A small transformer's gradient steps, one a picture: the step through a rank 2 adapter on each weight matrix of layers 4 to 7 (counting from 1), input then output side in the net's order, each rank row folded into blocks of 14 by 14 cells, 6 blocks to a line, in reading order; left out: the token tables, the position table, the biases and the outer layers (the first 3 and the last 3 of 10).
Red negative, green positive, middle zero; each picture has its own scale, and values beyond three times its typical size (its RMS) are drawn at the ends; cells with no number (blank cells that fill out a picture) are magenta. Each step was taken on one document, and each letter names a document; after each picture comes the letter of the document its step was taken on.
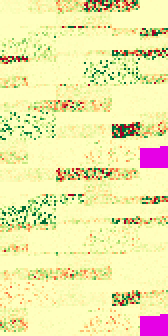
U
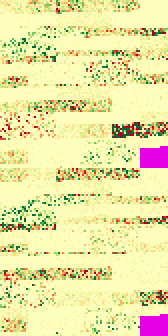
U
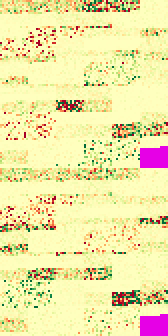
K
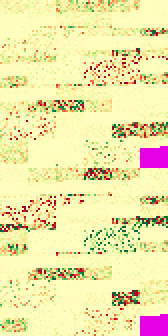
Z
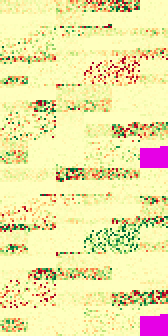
Z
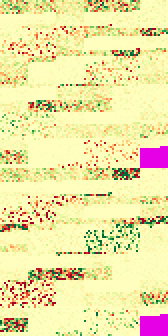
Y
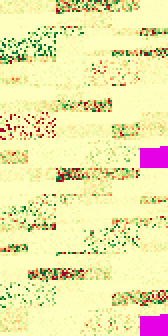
U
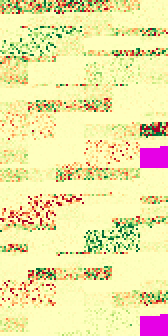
Y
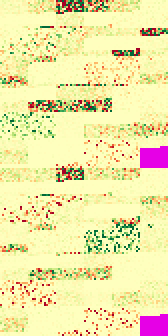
Y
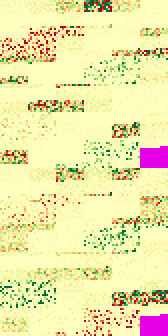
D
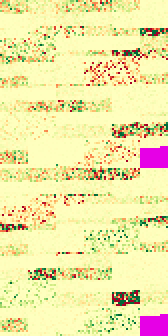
Z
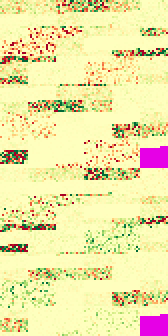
Y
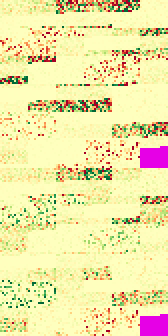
D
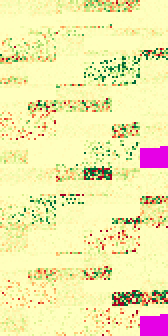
D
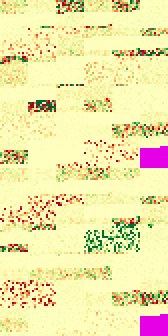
Y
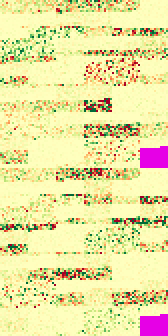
Z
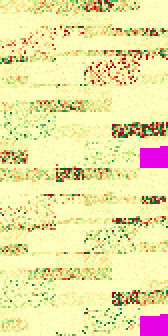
Z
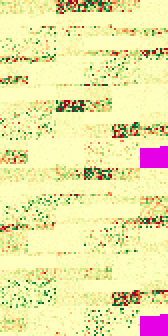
D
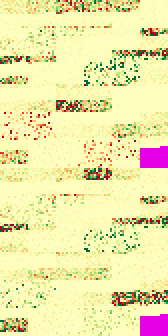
K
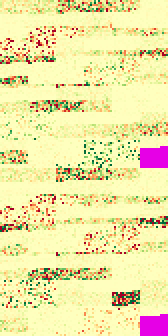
K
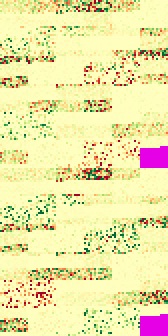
K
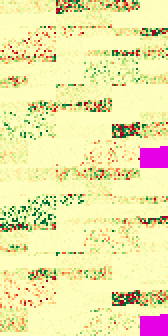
U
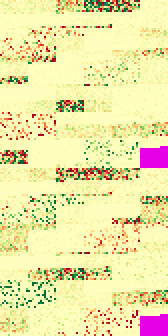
D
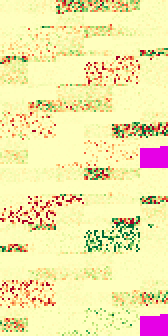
Y
